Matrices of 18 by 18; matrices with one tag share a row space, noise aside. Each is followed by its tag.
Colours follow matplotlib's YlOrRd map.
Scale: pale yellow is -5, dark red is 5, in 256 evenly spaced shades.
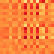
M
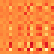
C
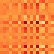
M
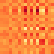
M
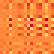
C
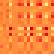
C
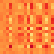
C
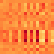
M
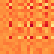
C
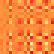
C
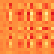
C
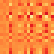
C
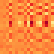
C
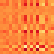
M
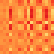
C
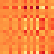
M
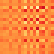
M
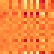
M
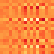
M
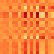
M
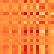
M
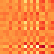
M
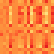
C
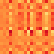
C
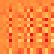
C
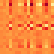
C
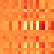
M
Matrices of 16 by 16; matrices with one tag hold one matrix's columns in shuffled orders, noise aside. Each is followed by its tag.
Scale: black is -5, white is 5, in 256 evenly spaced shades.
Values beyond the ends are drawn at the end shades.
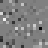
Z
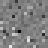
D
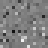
D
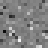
D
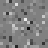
Z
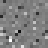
D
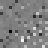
D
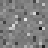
Z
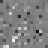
D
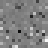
D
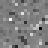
Z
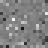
Z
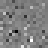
D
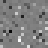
D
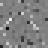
Z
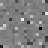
Z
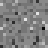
Z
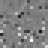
D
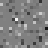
Z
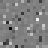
Z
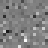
D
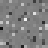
Z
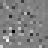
D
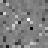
Z
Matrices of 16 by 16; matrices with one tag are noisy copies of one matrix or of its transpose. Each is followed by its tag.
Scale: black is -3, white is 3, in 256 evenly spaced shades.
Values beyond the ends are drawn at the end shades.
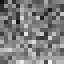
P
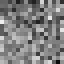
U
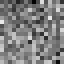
U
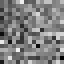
U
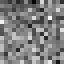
U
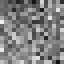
U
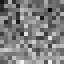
P
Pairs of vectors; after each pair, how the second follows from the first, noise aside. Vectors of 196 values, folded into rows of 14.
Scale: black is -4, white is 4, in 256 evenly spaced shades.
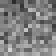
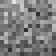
negated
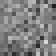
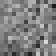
copied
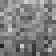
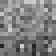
copied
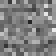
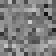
negated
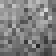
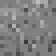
partly zeroed
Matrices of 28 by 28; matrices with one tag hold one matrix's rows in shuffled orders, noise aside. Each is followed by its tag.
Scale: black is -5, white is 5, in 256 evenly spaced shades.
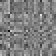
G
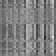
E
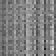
E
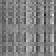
E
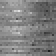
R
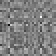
G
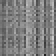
E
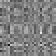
G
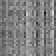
E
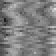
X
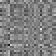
G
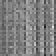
E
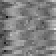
X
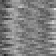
X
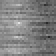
R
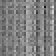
E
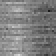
R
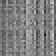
E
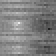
R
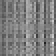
E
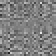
G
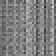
E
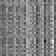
E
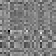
G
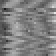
X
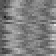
X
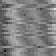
X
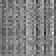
E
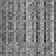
E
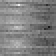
R
